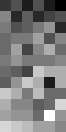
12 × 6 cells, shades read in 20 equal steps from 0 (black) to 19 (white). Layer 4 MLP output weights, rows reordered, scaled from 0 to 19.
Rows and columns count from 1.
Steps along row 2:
down up down up up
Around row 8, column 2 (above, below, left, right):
7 13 7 15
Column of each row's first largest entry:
2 1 5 4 5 2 4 3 1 6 5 1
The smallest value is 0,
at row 1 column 6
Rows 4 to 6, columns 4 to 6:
12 6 10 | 10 13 8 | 9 9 10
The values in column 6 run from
0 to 16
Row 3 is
9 6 7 9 11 3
